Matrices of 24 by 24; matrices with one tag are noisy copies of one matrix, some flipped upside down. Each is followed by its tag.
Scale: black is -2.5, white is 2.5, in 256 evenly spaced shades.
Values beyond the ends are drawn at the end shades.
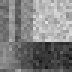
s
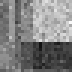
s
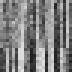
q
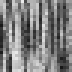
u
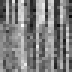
q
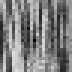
u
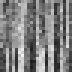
q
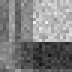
s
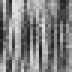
u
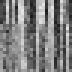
q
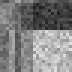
s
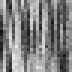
u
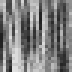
u
